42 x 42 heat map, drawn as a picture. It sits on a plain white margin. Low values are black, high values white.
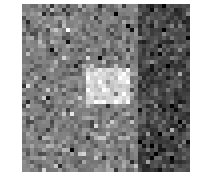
An odd patch, higher than its surroundings, sits in the centre. The centre is the ninth with the highest average. There are no regular stripes. The left part is higher, up to a seam about 70% of the way across.
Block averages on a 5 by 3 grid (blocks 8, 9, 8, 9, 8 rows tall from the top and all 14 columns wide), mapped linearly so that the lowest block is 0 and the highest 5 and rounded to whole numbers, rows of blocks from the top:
220
220
250
220
220
